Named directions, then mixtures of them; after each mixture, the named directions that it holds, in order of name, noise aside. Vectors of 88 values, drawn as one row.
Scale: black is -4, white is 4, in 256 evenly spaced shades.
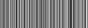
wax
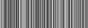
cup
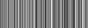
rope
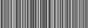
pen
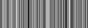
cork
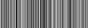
cup, pen, wax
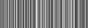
cup, rope, wax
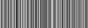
cup, pen, rope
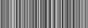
pen, rope, wax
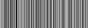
cup, wax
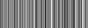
rope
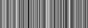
cork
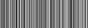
wax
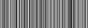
wax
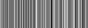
rope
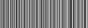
wax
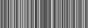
cup, pen, rope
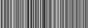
cork, cup, pen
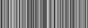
cork, pen, wax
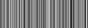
cork, wax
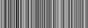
cup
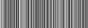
cup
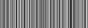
wax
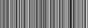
wax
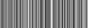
cork, rope
